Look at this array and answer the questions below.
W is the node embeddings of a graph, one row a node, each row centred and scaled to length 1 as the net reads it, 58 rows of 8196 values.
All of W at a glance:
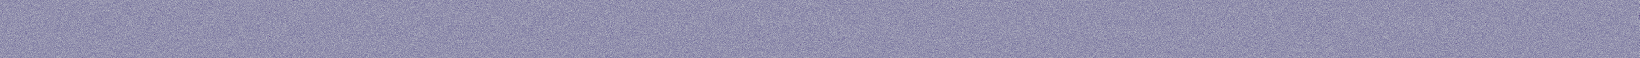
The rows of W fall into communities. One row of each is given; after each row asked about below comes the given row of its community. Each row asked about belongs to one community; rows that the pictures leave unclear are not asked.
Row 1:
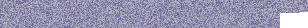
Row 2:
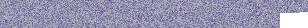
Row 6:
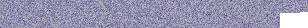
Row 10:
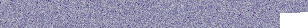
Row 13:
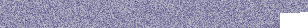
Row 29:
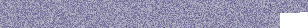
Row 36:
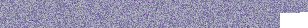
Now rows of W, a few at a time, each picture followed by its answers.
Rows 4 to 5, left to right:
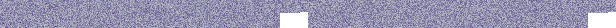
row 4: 13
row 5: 36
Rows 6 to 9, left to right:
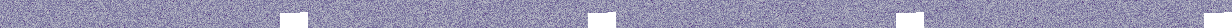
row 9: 29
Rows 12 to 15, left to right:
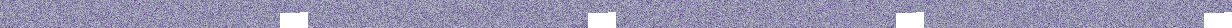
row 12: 36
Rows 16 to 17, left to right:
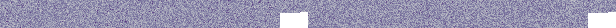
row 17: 36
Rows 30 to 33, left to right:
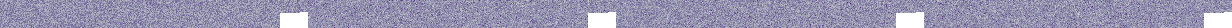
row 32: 29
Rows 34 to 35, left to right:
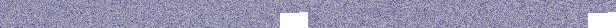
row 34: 1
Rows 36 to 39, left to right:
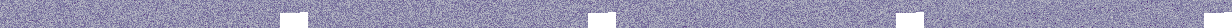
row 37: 6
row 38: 1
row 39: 10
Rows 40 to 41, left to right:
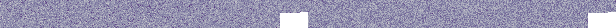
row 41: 2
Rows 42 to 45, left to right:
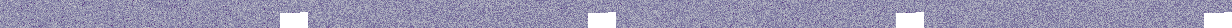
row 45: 1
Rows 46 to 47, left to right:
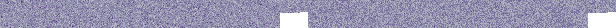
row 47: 29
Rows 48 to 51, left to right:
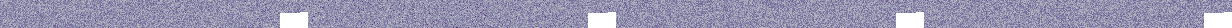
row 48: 10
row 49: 2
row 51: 2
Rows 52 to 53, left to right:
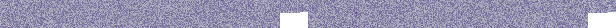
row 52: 36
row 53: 1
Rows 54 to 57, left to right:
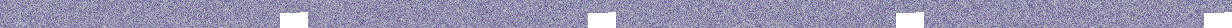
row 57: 6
